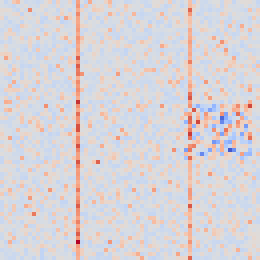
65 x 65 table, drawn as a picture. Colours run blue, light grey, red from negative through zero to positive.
The values are skewed, with a long tail toward high values. Columns 20 and 48 stand out from the rest. On average the colour sits 50% of the way up the scale. In the middle right lies a patch that is rougher than the rest. The middle right is the roughest part.
